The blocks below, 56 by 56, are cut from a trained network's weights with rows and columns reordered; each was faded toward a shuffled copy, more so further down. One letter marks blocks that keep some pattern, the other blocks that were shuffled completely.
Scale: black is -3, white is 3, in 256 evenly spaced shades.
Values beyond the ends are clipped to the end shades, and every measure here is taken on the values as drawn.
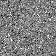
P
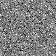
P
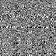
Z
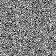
P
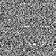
Z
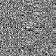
Z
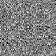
Z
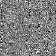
Z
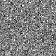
Z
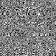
Z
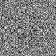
Z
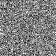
P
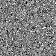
P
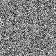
P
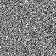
Z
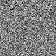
Z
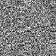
Z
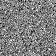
P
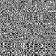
Z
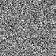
Z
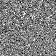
P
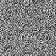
Z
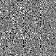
Z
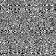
Z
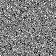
P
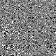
Z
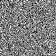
P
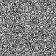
Z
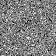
P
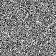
P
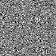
Z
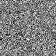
Z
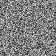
P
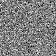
P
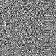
Z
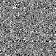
Z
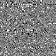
Z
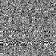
Z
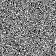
P
